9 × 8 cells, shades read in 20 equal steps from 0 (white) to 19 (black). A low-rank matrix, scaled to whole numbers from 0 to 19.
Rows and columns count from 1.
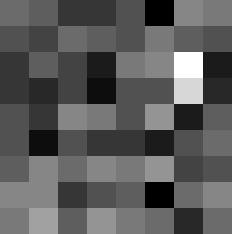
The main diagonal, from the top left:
11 14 14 18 13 17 14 9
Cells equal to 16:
3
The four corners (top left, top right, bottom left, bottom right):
11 10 10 11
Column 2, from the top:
12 14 12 16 15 18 9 9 7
